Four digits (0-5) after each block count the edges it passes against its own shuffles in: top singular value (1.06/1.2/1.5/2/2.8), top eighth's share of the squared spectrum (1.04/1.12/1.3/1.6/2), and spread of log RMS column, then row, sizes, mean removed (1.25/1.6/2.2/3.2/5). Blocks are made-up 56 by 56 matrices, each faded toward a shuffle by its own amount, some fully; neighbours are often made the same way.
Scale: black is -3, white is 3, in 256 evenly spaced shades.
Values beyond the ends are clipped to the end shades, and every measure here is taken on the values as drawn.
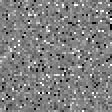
0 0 0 0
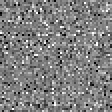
1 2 0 2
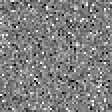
0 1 0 0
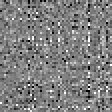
4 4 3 2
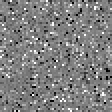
0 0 0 0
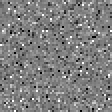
0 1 0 0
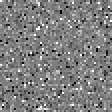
1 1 0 0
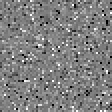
0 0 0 0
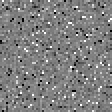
0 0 0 0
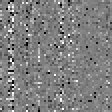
2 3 3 0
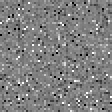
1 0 1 0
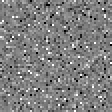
0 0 1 0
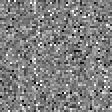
2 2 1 0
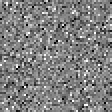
2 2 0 0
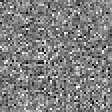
3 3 1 1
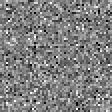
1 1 2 1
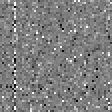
3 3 2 0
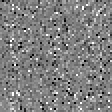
2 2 1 1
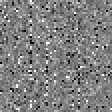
3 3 2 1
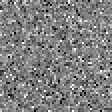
0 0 0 0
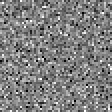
3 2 0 0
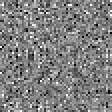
3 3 1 1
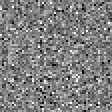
3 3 1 1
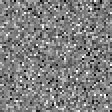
0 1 0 0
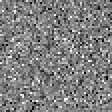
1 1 0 0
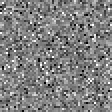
1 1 0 0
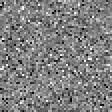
2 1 0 0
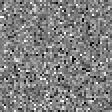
1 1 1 0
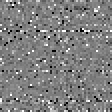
3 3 0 2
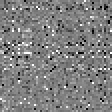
3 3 1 2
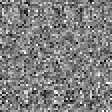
3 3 1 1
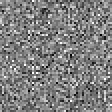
3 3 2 1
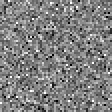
1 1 0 0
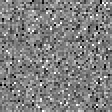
2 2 1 0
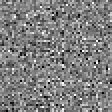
4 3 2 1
